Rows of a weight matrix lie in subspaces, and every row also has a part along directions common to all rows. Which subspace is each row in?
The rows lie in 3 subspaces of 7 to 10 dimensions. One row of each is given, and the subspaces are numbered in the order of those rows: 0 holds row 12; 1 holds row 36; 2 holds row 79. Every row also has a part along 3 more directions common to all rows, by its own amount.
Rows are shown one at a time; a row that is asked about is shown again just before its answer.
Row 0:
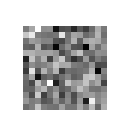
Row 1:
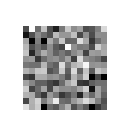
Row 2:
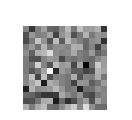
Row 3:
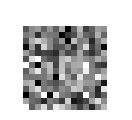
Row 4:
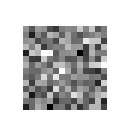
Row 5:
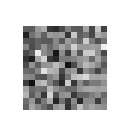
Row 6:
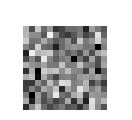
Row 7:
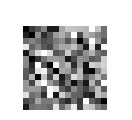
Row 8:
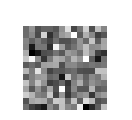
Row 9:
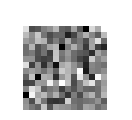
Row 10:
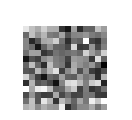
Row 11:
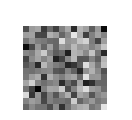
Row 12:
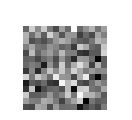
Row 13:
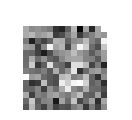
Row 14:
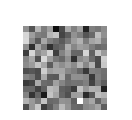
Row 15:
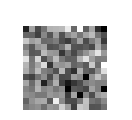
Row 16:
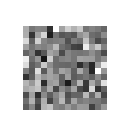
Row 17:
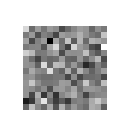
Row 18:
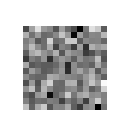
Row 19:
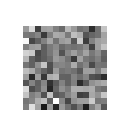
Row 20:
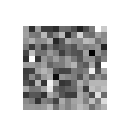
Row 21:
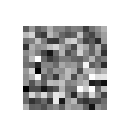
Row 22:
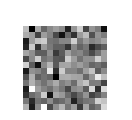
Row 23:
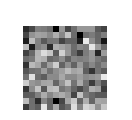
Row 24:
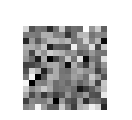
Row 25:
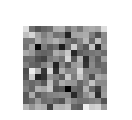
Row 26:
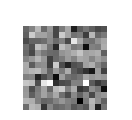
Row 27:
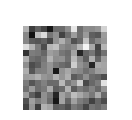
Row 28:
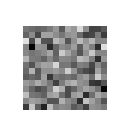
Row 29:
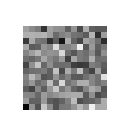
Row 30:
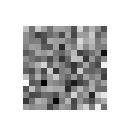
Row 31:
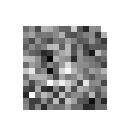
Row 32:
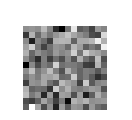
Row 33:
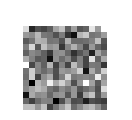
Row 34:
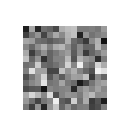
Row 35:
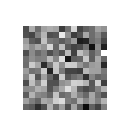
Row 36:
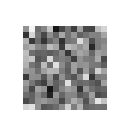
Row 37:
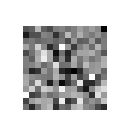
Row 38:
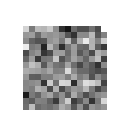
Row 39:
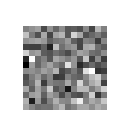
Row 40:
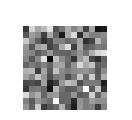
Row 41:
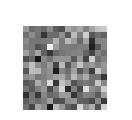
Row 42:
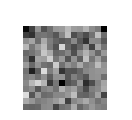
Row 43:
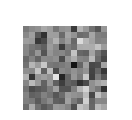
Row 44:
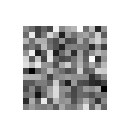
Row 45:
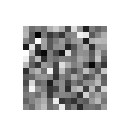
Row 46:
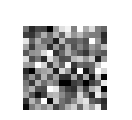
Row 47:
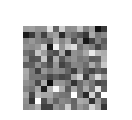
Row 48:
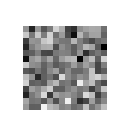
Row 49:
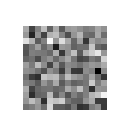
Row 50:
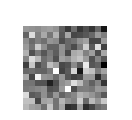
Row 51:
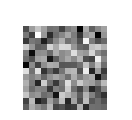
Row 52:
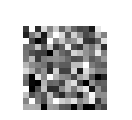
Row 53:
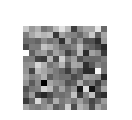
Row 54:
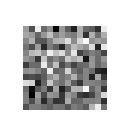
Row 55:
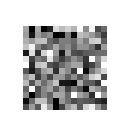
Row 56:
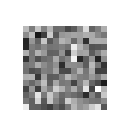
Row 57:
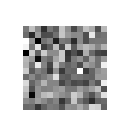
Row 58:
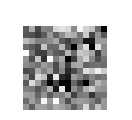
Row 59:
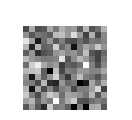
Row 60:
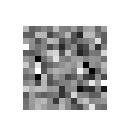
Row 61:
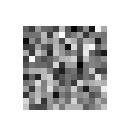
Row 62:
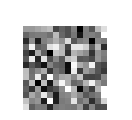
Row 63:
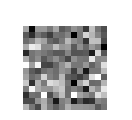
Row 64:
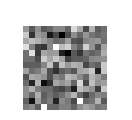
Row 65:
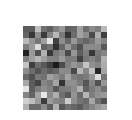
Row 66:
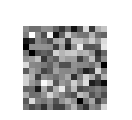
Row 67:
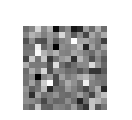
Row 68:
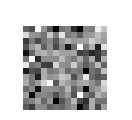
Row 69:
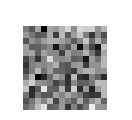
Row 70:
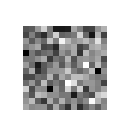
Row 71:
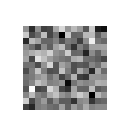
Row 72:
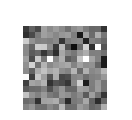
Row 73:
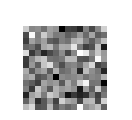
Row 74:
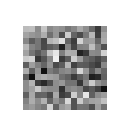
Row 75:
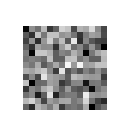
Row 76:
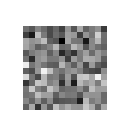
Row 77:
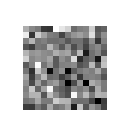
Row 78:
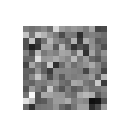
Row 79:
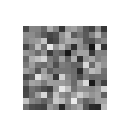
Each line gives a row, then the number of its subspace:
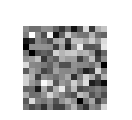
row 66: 0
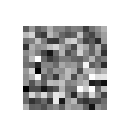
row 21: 2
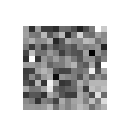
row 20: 0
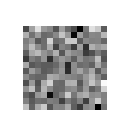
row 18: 0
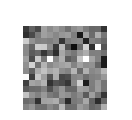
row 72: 2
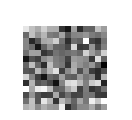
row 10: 2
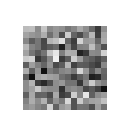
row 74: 2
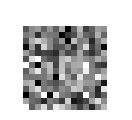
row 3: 1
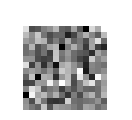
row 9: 2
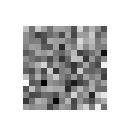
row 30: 2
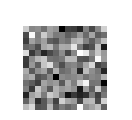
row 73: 0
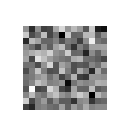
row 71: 1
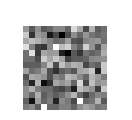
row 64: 0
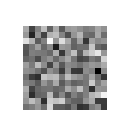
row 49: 1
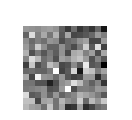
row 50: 2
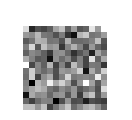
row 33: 2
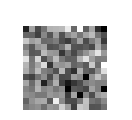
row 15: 0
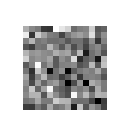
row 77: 1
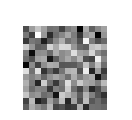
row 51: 0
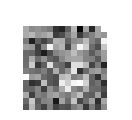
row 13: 0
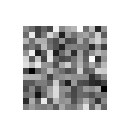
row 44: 0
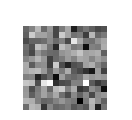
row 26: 0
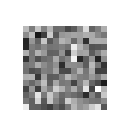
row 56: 0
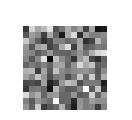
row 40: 0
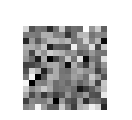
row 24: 2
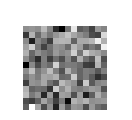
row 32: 1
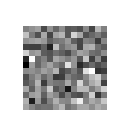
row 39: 0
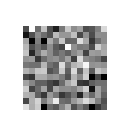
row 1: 1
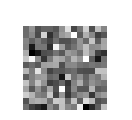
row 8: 0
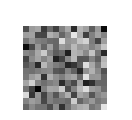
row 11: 2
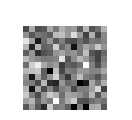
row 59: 1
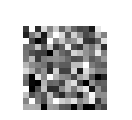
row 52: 1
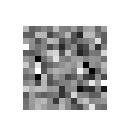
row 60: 2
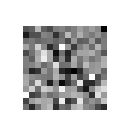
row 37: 2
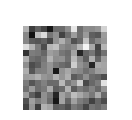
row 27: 0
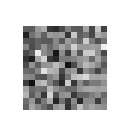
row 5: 2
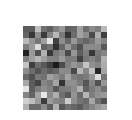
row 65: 1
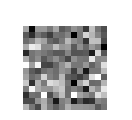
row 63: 2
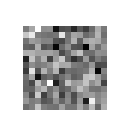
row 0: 0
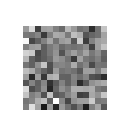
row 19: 1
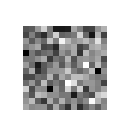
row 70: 1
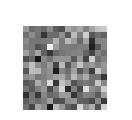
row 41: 2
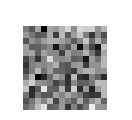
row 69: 2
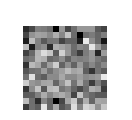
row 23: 1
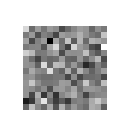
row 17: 1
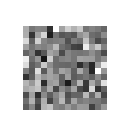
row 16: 0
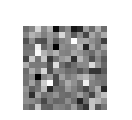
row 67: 0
